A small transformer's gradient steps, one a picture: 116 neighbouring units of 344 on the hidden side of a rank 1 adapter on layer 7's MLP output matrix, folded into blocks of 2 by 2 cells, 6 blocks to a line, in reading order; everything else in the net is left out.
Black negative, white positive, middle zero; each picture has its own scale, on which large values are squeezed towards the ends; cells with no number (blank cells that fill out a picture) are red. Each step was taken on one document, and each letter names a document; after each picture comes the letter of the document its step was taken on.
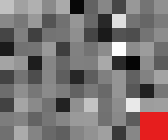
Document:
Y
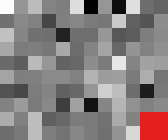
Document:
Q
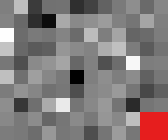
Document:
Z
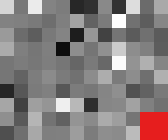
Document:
Q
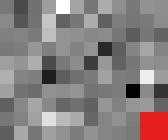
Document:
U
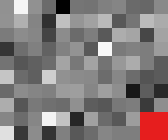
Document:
U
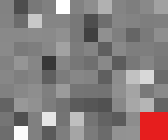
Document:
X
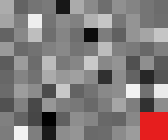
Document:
X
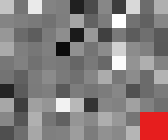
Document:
Q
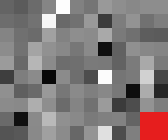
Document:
U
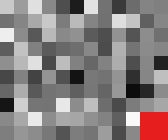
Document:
Y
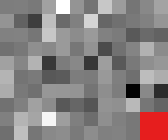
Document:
U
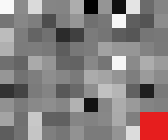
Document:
Q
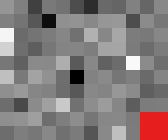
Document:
Z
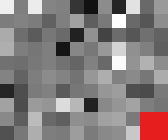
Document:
Q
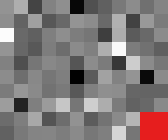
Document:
Z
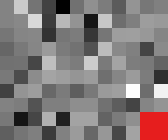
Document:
U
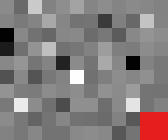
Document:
Y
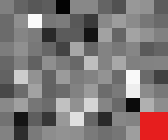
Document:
X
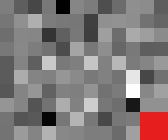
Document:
X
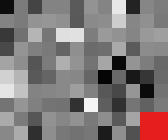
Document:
Q
